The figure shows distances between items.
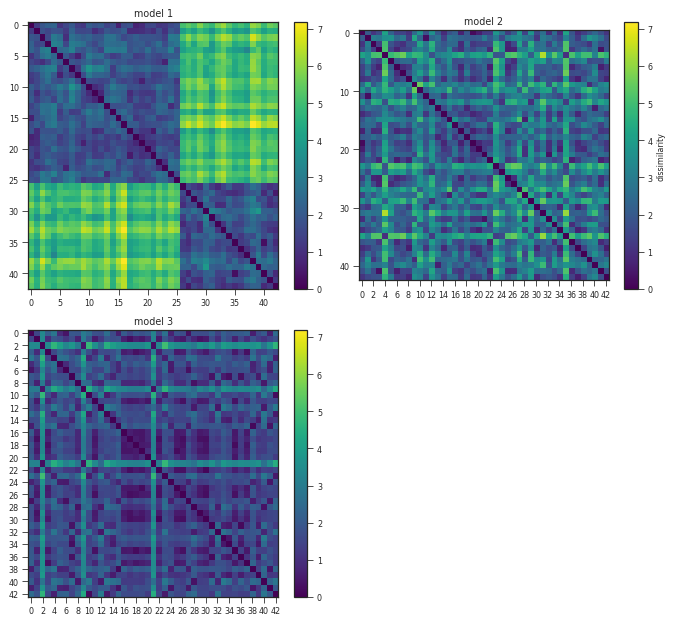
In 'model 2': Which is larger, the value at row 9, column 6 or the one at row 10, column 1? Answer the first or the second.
the first
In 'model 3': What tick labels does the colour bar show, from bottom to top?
0, 1, 2, 3, 4, 5, 6, 7
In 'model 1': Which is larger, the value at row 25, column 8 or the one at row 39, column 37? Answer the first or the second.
the second
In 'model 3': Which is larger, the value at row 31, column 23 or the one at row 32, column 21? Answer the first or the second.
the second
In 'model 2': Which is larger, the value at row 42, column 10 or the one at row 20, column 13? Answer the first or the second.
the first
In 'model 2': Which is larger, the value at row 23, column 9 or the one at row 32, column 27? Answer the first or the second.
the first
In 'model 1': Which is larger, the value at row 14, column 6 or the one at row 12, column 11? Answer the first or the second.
the first
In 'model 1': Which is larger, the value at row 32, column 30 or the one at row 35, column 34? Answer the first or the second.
the first
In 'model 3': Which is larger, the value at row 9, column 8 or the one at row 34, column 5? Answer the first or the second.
the first
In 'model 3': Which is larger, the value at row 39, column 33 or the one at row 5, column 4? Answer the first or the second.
the second
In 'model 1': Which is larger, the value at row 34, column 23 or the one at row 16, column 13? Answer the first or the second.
the first
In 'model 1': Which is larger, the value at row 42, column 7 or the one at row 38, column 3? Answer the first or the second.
the second
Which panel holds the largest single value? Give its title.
model 1
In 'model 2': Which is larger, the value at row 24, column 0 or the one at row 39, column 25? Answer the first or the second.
the first
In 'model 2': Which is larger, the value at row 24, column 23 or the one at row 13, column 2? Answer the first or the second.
the second
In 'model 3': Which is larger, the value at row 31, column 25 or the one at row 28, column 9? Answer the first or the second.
the second
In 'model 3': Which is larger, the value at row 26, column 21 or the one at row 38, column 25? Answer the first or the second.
the first
